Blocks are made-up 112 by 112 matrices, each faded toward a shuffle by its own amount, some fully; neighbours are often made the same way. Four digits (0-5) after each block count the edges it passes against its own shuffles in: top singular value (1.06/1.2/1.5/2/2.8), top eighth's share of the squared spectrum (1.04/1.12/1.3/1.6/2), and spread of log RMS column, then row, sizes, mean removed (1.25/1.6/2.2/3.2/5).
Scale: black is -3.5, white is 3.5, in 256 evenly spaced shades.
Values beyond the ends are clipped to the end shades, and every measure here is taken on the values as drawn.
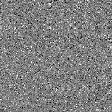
4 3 1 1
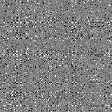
5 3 2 3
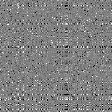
5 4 3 3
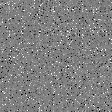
3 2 1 0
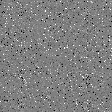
3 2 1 0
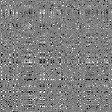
5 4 3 3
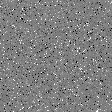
0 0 0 0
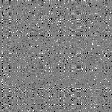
5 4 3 3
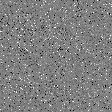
2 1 0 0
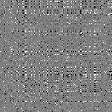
5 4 3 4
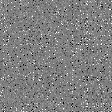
4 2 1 1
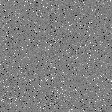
2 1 0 0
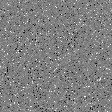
2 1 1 0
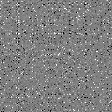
4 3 2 2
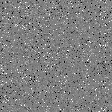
3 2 0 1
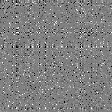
5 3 2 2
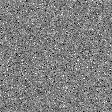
0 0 0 0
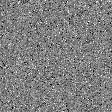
0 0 0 0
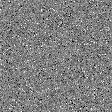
0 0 0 0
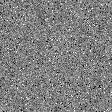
0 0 0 0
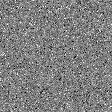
0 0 0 0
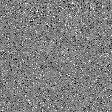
3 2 0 0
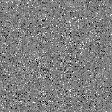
4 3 2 1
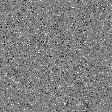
3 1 0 0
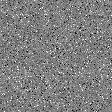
1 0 0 0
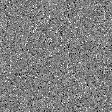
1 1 2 0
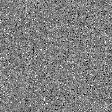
0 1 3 0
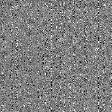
2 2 4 0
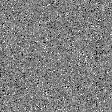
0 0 1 0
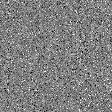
0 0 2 0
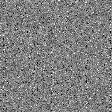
1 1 2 0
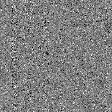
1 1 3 0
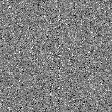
0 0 2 0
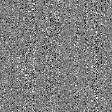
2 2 4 0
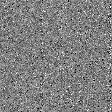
1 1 2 0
